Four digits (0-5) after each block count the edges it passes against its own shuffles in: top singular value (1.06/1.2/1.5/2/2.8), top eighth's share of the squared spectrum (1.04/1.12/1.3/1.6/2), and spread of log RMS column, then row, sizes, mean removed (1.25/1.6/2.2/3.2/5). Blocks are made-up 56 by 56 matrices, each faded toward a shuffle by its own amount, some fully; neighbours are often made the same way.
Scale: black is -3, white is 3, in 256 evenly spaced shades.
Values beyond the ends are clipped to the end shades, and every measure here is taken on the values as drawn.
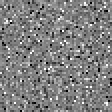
0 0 0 0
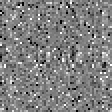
3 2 1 0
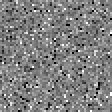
1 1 0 0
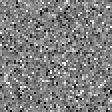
0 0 0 0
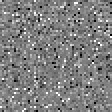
2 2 1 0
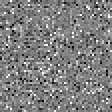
2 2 0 0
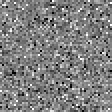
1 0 0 0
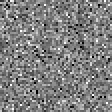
0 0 0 0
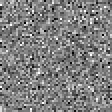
1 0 2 0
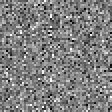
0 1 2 0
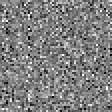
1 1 2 0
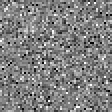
0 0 0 0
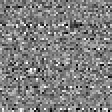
1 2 0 3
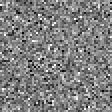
0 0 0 0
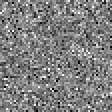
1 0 0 0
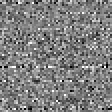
1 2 0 3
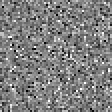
0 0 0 0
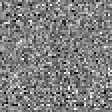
1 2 0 2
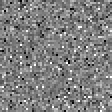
1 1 0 0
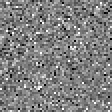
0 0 0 0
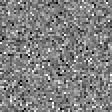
0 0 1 0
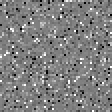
2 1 0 0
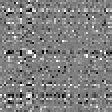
4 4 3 3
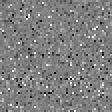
2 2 0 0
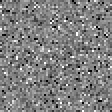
1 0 0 0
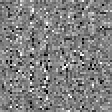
1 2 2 1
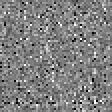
1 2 2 1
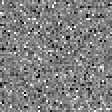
0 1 1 0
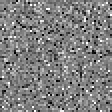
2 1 0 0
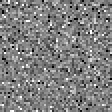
1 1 0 0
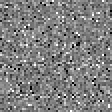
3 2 0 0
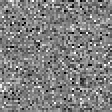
3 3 1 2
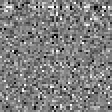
3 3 1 2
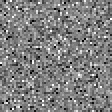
1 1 0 0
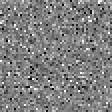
2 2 0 1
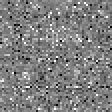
3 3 0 1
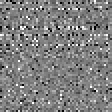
4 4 2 3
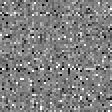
3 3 1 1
